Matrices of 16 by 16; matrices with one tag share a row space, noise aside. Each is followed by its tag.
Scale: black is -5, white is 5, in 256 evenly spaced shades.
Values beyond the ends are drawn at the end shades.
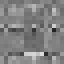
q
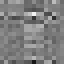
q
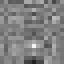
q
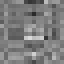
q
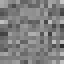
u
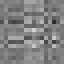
q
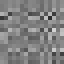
u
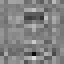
q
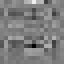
q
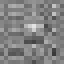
q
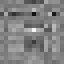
q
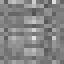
q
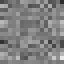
u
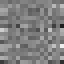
u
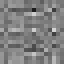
q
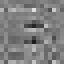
q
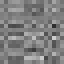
q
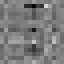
q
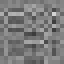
q
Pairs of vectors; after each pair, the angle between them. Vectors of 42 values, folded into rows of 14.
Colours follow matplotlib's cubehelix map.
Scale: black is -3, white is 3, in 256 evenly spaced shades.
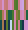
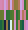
nearly parallel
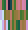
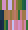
nearly opposite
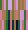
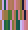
partly aligned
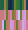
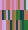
partly opposed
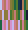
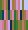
partly opposed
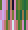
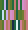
orthogonal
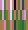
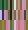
nearly opposite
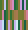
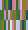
orthogonal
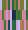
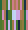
nearly opposite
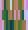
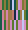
partly opposed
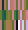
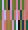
nearly opposite
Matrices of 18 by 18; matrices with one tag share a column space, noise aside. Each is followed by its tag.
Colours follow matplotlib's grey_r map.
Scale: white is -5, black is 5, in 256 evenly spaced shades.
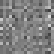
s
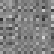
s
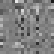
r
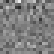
r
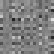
s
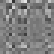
r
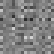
s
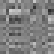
r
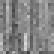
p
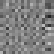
s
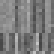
p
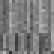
p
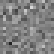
r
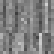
p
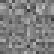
r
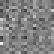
s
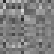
r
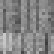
p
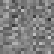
s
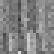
p
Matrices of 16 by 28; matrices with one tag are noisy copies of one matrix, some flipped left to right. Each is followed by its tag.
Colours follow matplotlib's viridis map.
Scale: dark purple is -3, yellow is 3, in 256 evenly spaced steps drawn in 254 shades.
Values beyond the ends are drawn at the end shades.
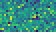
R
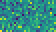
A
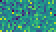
A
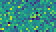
R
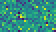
R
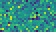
R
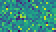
R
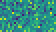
A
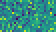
A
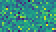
R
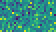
A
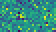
R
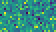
A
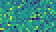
R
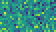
A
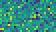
R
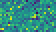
R
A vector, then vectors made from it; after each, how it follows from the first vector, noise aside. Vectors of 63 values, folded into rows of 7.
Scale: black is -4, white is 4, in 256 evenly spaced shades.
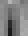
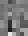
sign-scrambled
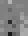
partly zeroed
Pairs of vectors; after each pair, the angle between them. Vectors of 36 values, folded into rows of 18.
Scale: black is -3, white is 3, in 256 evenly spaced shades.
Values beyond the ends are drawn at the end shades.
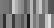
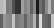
partly opposed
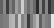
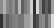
orthogonal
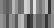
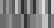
orthogonal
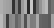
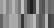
orthogonal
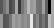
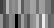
orthogonal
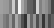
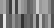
partly aligned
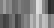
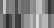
nearly parallel
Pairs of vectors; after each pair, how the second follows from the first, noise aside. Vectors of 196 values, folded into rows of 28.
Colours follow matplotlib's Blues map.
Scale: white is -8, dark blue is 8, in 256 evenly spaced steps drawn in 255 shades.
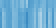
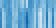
scaled up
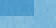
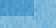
copied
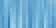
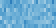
shuffled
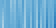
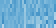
sign-scrambled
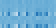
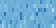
shuffled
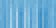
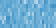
shuffled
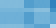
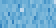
shuffled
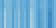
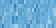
shuffled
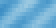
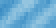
copied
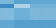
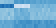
scaled up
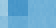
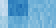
scaled up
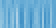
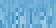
sign-scrambled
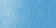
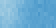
copied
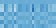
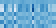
scaled up
